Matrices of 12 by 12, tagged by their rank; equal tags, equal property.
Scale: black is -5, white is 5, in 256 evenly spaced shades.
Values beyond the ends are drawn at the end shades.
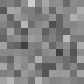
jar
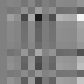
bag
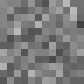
jar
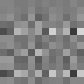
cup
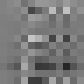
cup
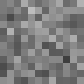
jar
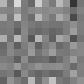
cup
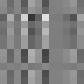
bag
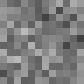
jar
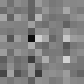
cup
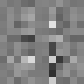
cup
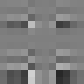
bag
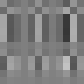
bag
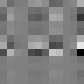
bag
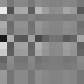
bag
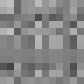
cup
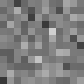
jar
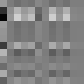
bag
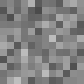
jar
